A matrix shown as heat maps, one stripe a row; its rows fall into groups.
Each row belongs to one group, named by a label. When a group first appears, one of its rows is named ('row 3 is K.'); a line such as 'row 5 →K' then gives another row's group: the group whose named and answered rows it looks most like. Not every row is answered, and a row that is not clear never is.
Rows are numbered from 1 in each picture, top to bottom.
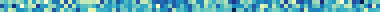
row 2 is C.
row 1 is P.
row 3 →P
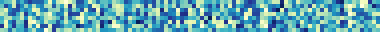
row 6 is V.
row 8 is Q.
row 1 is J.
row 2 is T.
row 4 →V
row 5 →C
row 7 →V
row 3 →V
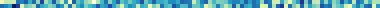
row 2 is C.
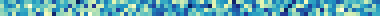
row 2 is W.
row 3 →P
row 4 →Q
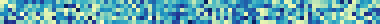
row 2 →P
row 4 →C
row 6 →W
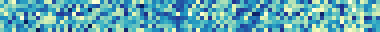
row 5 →C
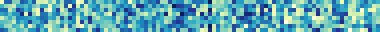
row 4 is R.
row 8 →J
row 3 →R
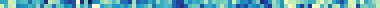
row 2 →P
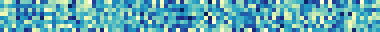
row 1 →R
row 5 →R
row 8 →V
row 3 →C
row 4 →Q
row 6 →T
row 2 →R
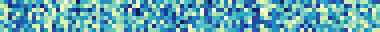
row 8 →V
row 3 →V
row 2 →R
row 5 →W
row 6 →R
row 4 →V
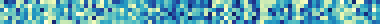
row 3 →C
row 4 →C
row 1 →W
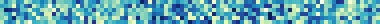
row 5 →V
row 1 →T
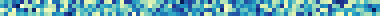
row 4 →P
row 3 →W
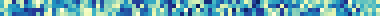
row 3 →R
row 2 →V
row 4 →R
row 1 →V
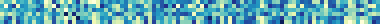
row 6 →T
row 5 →T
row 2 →V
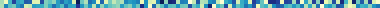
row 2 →T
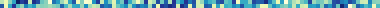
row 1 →R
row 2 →V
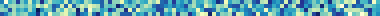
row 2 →P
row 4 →J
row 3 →Q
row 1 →C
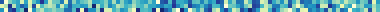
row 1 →C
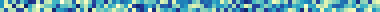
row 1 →R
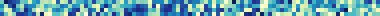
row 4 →R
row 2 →V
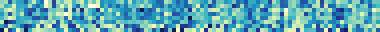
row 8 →V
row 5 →J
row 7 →R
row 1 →Q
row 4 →J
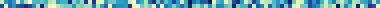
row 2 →R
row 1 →W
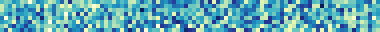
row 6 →J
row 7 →V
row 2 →P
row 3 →T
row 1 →C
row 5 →C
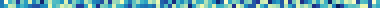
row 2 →J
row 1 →C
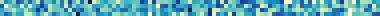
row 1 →T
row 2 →C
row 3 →J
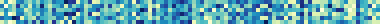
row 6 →P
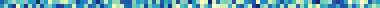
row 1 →J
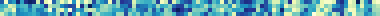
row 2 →J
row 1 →R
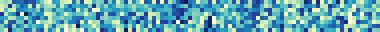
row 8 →Q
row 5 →J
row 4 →C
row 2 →W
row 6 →V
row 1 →R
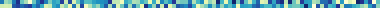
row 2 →R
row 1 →C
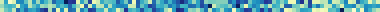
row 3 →Q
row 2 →W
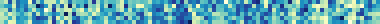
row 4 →P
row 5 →Q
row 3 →Q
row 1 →W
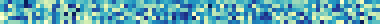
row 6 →P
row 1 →W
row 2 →R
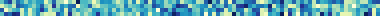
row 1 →T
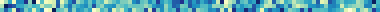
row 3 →T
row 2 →W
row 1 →W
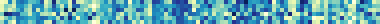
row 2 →P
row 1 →Q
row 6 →P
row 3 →P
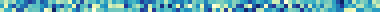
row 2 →V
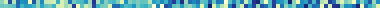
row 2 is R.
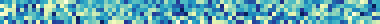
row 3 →C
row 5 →T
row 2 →W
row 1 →J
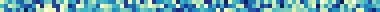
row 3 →W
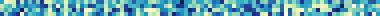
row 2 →Q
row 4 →C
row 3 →R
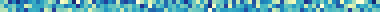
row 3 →Q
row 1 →R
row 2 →T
